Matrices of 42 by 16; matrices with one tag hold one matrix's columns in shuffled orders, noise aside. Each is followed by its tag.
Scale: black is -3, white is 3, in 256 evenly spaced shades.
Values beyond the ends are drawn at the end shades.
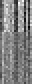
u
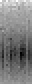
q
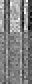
u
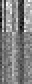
u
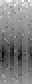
q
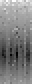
q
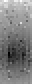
q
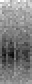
q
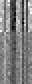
u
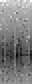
q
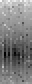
q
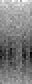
q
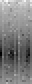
q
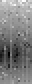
q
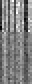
u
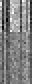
u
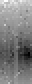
q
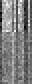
u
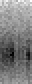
q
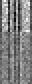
u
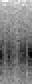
q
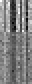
u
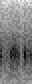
q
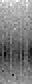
q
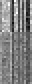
u
